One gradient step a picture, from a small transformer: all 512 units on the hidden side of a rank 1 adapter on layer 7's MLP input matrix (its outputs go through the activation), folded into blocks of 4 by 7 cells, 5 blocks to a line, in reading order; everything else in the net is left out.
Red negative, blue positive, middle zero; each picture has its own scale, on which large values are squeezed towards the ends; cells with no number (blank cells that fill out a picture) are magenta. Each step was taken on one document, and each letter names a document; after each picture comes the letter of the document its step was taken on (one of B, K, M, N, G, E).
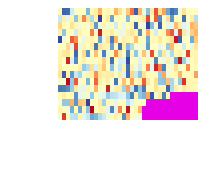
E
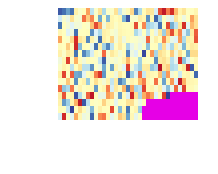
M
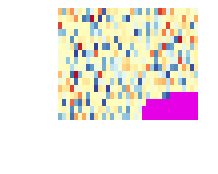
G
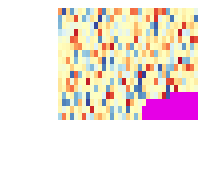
G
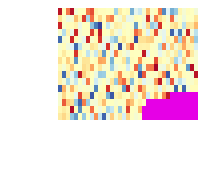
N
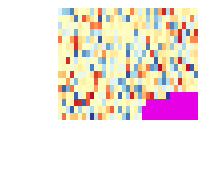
M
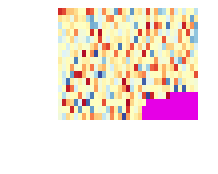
N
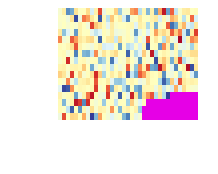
M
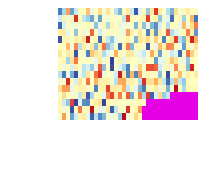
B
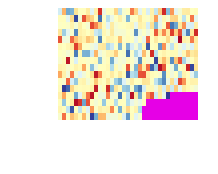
M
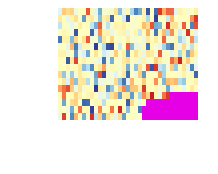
E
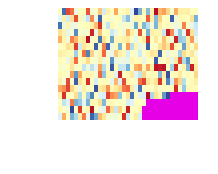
B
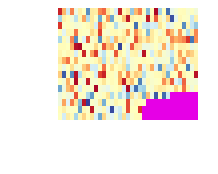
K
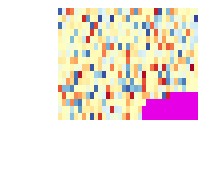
B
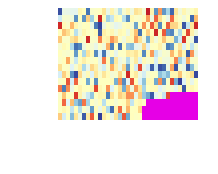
E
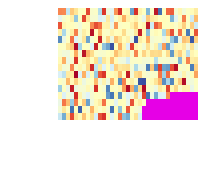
N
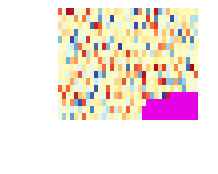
B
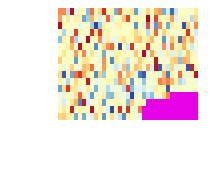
N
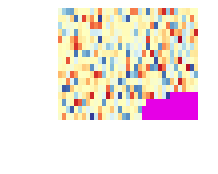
M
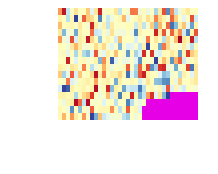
M
